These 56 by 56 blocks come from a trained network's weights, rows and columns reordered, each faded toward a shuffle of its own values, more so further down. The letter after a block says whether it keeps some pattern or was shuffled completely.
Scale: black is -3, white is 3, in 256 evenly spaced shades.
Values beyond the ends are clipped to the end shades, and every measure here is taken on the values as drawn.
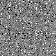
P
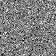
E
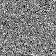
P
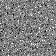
E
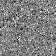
E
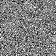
P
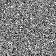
E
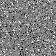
E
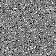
P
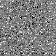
P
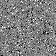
E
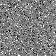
E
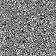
E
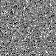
P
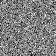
E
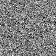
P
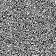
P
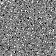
E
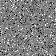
E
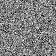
E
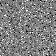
E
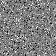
E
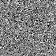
P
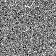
E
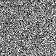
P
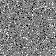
P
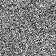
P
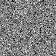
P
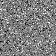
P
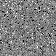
E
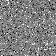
E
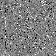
P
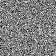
E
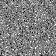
E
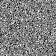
E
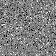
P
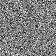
E
